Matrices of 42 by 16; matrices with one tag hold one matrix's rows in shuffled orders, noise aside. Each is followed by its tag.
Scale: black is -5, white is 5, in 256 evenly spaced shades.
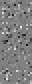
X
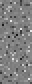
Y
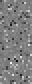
Y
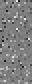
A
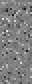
X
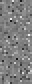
Y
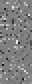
A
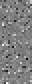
X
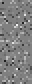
A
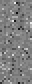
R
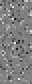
R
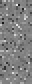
A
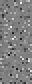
Y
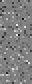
A
